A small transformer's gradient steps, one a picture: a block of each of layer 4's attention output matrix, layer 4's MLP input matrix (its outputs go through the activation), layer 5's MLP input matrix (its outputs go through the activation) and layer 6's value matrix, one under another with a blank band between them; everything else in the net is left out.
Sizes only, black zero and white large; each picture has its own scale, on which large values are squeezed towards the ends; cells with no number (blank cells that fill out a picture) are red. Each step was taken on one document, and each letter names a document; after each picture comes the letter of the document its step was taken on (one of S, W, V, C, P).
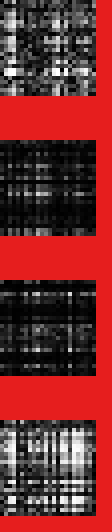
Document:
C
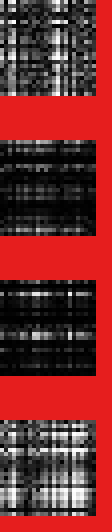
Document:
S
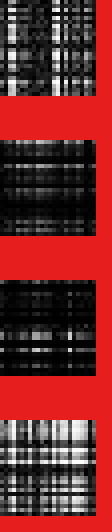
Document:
S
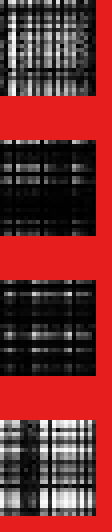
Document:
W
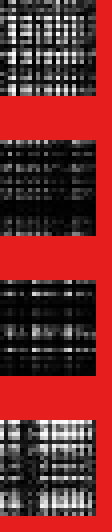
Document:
W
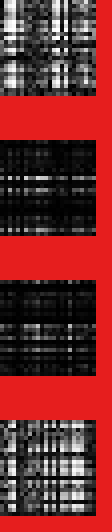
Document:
C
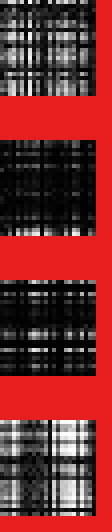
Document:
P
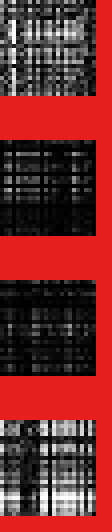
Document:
W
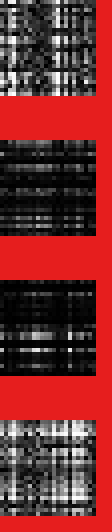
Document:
S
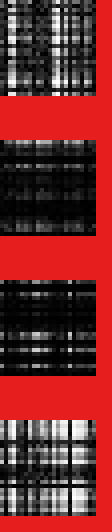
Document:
S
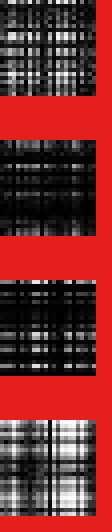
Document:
P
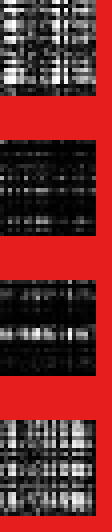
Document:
C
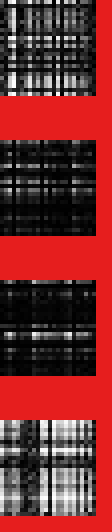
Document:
W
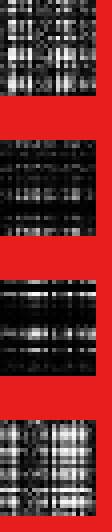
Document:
P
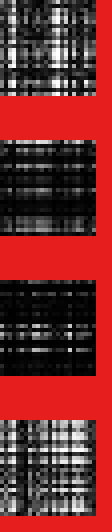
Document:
S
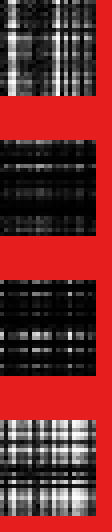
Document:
S
